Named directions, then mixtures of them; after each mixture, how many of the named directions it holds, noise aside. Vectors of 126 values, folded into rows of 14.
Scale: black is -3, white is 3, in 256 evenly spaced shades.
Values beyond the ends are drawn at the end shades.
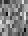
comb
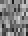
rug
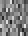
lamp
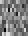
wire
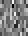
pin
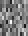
one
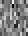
one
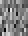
two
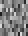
three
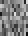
two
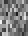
two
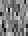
three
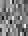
one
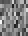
two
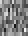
three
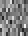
one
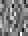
two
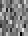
two
